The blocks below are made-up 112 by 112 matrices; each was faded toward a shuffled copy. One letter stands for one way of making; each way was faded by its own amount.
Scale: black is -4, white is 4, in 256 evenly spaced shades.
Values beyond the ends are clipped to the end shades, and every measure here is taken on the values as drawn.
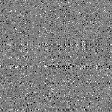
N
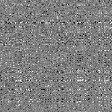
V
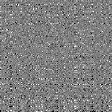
V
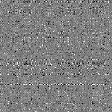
V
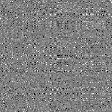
V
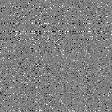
N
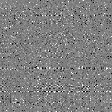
N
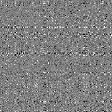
V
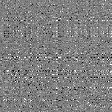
V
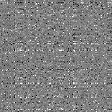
N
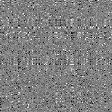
N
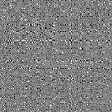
V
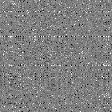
N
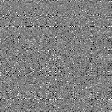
V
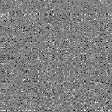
N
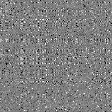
N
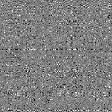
V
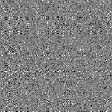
V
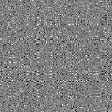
V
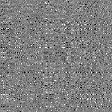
V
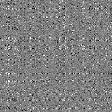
V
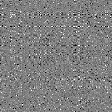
N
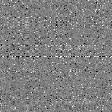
N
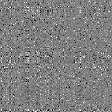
N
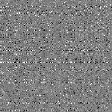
V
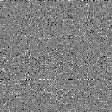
N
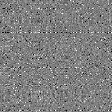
N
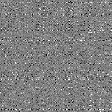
V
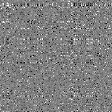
N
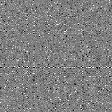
N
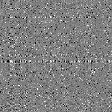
N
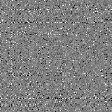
N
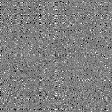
N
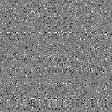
N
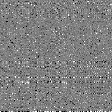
N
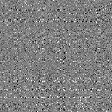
V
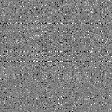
V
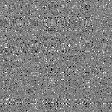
N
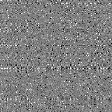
N
